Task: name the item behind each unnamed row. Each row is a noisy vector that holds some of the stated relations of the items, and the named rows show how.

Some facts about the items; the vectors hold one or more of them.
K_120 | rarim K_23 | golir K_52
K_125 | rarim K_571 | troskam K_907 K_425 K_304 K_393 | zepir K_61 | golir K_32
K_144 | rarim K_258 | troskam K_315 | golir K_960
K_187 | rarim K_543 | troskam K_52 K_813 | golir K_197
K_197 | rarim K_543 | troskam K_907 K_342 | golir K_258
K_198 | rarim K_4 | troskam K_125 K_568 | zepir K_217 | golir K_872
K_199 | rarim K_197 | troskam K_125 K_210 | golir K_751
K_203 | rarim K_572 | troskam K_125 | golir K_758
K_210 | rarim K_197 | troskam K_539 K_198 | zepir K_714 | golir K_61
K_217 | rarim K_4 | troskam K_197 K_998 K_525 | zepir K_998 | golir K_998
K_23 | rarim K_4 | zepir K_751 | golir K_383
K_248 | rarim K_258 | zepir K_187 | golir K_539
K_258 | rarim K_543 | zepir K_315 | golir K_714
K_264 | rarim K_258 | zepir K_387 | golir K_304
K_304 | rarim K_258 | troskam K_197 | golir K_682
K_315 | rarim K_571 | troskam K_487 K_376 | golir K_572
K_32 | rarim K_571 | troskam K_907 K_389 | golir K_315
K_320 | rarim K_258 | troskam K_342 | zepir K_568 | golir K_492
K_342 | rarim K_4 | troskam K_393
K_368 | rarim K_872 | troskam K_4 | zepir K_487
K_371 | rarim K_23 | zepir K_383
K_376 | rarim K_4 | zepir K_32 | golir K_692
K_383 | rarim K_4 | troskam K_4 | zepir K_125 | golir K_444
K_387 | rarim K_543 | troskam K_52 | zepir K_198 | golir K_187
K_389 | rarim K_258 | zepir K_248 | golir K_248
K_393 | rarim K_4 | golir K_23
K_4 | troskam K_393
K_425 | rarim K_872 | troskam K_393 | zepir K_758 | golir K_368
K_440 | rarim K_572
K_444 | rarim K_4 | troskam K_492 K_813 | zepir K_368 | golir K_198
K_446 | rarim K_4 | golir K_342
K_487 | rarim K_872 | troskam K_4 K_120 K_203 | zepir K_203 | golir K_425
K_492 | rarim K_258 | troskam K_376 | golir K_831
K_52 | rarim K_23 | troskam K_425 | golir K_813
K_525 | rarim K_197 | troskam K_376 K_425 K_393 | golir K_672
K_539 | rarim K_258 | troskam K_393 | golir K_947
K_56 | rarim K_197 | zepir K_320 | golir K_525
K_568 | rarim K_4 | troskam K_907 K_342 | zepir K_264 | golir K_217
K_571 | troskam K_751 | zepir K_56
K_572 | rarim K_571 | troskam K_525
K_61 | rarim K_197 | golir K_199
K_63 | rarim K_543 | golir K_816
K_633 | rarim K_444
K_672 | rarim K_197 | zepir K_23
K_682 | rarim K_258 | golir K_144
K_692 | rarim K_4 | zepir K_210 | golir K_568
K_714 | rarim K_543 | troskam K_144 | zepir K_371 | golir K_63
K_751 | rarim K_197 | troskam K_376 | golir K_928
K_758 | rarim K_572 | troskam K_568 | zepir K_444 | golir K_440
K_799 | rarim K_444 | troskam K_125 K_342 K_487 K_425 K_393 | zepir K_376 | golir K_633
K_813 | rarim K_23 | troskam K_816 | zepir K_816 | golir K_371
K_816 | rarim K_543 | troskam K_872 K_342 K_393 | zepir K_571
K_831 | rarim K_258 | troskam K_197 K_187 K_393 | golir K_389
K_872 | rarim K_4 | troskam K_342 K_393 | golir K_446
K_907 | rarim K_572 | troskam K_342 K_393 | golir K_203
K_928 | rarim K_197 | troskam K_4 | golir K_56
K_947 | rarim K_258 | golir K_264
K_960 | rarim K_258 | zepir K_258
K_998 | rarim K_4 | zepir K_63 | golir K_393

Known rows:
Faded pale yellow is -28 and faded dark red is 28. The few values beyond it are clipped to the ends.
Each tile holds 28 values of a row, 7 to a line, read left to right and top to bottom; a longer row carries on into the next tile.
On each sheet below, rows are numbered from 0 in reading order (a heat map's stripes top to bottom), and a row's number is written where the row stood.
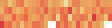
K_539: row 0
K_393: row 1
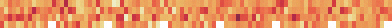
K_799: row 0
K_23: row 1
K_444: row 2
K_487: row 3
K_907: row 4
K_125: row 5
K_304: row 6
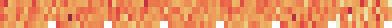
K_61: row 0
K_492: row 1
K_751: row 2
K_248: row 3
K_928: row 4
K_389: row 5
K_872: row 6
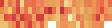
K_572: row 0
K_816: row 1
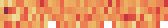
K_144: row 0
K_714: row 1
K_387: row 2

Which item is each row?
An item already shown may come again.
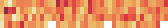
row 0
K_446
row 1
K_197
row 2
K_387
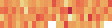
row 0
K_813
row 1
K_383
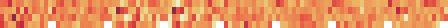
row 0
K_258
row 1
K_199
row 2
K_960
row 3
K_342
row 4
K_692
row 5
K_440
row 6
K_371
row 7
K_672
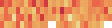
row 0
K_543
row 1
K_525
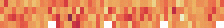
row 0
K_315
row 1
K_258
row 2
K_376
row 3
K_816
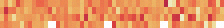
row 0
K_525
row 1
K_187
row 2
K_633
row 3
K_444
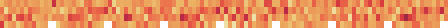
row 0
K_633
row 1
K_758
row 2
K_425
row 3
K_203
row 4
K_571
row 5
K_56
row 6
K_543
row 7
K_32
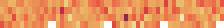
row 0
K_539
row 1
K_525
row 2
K_320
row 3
K_63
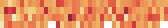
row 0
K_198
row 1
K_210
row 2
K_4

